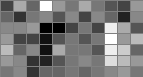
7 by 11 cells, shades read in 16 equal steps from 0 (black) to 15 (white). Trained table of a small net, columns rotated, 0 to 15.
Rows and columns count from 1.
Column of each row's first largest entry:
4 4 9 9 9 9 10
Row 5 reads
11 6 8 1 10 7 7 5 14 12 6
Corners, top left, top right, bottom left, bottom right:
4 9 7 7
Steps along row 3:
same up down same up up down up down down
